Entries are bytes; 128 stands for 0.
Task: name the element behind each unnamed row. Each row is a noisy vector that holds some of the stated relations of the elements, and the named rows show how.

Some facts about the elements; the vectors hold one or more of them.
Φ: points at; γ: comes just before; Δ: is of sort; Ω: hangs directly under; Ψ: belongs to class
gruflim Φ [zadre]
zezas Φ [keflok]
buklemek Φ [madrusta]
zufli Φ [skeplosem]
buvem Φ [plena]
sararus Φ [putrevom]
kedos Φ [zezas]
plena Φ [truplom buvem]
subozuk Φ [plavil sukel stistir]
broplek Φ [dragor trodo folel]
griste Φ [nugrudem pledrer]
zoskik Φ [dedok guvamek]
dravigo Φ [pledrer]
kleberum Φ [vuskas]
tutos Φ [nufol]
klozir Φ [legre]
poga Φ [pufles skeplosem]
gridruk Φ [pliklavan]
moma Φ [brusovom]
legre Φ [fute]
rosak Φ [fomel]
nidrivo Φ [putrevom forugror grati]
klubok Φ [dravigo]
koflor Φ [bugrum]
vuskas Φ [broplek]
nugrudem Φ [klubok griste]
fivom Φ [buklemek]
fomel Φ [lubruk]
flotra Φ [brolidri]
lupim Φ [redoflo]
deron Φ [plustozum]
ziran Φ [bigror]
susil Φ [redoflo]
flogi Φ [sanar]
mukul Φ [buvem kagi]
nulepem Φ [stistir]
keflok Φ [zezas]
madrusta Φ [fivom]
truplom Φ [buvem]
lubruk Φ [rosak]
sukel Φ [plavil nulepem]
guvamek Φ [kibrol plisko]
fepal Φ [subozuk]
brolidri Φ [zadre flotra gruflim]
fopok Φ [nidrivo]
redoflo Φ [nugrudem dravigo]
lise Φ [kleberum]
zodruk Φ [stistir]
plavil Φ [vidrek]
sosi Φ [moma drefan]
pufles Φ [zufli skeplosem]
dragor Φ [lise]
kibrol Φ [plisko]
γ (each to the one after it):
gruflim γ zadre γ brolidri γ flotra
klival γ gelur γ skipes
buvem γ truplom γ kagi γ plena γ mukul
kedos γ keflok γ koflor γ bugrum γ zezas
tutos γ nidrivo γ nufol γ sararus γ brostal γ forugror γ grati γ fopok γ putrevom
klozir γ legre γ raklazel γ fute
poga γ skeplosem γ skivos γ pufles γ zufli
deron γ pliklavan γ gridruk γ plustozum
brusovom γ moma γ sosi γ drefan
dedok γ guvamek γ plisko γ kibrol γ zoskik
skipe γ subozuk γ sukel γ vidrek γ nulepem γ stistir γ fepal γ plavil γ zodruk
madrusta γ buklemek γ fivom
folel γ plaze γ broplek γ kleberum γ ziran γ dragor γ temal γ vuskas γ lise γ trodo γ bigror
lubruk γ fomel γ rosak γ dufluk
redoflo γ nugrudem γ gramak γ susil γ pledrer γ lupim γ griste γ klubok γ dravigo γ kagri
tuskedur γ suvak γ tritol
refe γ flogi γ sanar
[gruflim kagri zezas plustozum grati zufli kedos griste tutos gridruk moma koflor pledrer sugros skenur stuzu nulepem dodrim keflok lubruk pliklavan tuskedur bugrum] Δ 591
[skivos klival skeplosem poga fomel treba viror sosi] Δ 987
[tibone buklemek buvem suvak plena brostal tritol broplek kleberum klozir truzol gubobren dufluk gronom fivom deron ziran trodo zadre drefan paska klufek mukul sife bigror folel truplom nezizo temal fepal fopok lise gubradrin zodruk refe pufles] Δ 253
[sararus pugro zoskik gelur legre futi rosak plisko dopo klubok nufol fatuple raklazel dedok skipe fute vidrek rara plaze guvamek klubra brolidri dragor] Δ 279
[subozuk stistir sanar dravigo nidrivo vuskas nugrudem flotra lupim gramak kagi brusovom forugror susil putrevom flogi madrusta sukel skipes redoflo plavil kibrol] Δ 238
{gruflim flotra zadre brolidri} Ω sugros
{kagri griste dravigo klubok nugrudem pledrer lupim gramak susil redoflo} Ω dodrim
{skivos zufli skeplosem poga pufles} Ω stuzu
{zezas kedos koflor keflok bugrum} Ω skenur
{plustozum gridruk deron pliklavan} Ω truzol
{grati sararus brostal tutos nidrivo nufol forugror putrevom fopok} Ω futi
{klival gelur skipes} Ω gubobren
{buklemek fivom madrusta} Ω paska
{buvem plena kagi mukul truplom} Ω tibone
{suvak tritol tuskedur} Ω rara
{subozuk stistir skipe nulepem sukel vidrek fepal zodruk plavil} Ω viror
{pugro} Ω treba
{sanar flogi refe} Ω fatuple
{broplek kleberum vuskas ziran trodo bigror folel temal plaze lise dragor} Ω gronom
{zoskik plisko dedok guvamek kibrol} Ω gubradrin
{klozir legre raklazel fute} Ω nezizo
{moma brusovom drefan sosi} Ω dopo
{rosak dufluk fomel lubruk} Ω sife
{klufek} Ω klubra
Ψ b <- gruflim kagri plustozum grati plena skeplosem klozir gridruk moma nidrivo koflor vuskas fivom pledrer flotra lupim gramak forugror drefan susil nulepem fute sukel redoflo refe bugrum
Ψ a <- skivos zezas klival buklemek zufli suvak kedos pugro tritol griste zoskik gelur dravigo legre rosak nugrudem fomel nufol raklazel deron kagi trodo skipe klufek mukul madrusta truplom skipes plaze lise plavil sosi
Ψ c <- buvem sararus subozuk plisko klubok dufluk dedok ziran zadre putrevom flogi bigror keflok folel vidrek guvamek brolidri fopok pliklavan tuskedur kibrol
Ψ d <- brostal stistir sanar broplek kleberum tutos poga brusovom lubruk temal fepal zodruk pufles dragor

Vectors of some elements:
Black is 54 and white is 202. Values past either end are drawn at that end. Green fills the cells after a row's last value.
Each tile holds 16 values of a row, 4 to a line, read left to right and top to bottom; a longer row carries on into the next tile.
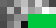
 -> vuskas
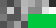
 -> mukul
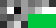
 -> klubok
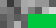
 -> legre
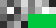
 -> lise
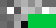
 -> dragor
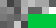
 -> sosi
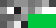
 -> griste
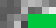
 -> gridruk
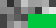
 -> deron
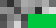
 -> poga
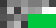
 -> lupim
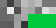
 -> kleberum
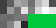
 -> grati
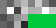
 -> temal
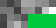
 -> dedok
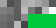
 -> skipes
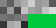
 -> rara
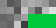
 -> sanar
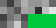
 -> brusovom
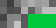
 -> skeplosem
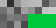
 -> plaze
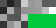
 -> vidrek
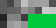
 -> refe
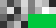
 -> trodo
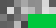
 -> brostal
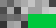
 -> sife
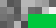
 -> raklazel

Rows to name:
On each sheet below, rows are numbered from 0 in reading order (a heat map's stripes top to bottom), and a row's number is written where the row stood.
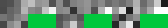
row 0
flotra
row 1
nugrudem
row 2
dravigo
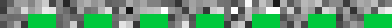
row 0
forugror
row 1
fomel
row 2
dodrim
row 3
lubruk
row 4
zodruk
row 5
broplek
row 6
folel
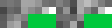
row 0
gramak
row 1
brolidri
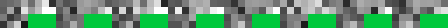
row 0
putrevom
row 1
zadre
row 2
fopok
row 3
ziran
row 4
tuskedur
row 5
gronom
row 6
madrusta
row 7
gruflim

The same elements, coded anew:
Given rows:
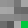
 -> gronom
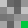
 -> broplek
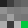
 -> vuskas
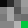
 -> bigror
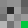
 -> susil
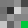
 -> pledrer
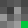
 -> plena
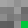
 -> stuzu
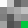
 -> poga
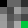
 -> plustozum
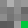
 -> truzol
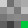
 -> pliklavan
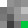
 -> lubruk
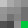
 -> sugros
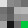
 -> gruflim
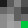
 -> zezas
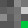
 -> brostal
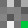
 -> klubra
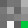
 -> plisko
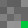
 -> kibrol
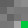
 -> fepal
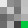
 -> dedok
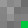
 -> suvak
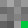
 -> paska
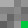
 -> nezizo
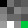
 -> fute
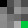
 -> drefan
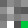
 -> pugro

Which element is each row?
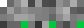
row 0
buvem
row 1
pufles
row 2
klufek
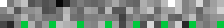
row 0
subozuk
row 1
lise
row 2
trodo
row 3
temal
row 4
nulepem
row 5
vidrek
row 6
skipe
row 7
brusovom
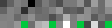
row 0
plavil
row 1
sanar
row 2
klubok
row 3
futi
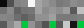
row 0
dufluk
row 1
deron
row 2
nufol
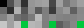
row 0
kagri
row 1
griste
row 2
flogi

